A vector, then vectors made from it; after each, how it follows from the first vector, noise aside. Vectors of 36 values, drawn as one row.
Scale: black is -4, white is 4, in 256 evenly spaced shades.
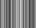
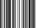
scaled up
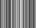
copied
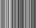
wrapped around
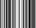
scaled up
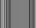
partly zeroed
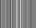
partly zeroed
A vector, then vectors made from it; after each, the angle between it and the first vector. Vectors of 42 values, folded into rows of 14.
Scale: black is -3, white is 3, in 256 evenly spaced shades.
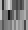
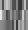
partly aligned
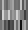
partly opposed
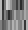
nearly parallel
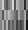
partly opposed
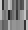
nearly parallel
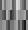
orthogonal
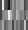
nearly opposite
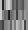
nearly parallel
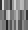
partly opposed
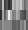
nearly opposite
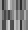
partly aligned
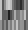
nearly parallel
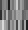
partly opposed
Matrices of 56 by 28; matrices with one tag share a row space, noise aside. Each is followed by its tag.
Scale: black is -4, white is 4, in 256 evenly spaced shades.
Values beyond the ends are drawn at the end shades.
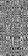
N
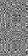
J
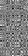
N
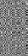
J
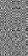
J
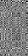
J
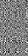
J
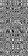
N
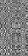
J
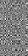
J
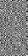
J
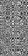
N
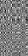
J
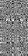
N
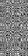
N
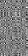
J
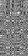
N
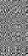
J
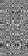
N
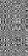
J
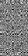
N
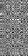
N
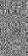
J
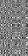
J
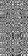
N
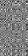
J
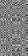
J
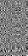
J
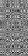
N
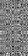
N
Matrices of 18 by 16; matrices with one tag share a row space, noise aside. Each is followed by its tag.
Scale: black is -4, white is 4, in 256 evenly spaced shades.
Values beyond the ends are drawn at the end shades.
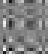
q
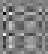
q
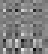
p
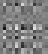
p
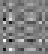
q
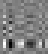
q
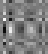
q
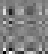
q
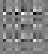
p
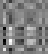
q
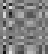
q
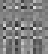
p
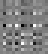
p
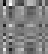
q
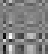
q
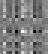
p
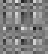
p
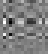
q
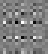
p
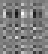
p
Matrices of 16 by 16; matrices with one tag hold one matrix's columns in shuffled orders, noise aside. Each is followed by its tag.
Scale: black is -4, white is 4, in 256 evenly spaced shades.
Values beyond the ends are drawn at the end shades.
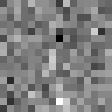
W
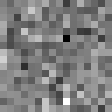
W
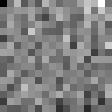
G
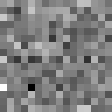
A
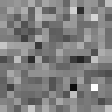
A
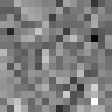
W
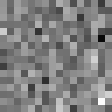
W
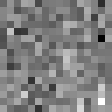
W
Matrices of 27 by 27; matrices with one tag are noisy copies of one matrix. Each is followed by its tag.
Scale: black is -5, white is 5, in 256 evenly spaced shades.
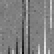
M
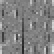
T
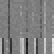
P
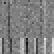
P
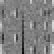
T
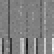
P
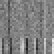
P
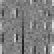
T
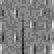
T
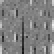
T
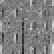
T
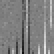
M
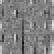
T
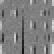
T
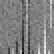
M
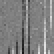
M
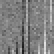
M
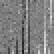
M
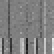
P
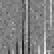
M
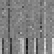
P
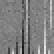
M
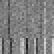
P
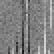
M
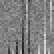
M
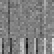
P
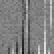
M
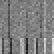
P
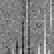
M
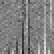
M
